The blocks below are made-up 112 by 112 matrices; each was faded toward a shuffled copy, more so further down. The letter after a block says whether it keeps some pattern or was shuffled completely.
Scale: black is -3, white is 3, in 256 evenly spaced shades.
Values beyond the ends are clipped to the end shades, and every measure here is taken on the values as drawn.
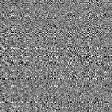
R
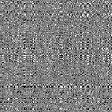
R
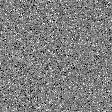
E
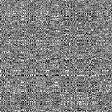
R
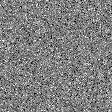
E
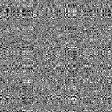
R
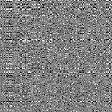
R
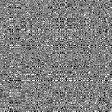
R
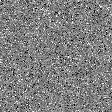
E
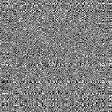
R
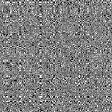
R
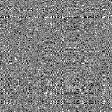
R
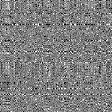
R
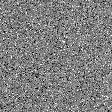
E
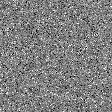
E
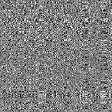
R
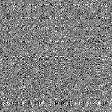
R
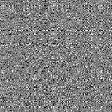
R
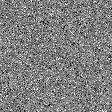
E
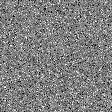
E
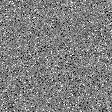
E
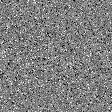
E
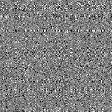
R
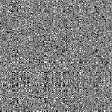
R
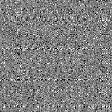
R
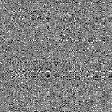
R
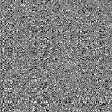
R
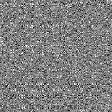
R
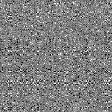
R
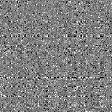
R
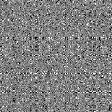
R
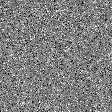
E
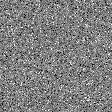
E
